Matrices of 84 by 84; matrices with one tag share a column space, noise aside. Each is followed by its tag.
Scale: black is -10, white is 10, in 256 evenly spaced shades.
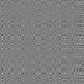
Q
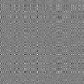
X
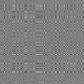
X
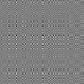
Q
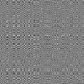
Q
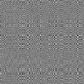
Q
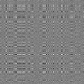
X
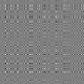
X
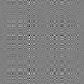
Q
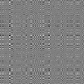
Q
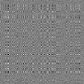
X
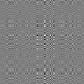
Q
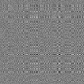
X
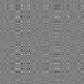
X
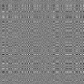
X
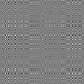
Q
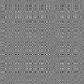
X
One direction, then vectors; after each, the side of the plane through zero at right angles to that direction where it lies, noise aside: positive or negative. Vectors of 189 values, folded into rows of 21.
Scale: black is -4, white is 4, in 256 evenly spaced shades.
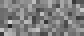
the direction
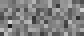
positive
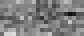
positive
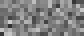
positive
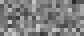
positive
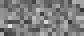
negative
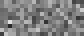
positive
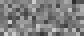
positive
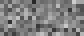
negative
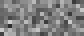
positive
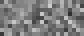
positive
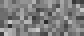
positive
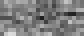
positive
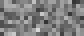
positive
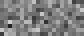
positive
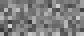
negative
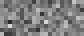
negative
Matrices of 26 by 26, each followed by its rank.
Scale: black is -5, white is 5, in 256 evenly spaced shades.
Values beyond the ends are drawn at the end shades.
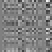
two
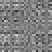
three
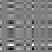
one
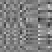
two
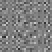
three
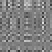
two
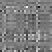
three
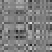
two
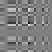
one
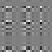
one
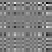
one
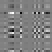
one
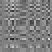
two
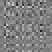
three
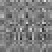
three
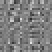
three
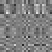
two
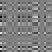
one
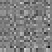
three
